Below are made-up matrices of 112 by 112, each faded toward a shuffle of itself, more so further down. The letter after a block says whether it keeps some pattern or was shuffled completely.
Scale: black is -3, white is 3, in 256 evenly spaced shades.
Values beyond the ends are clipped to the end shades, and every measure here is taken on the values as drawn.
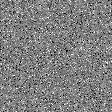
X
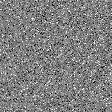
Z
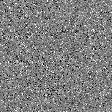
Z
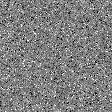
X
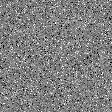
X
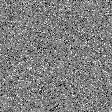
X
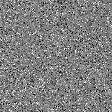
Z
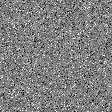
X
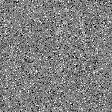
Z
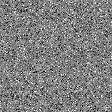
Z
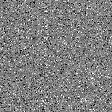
Z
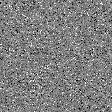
Z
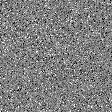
X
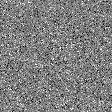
X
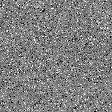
Z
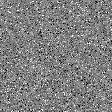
Z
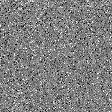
Z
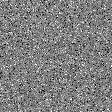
X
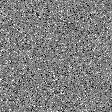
X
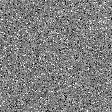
X
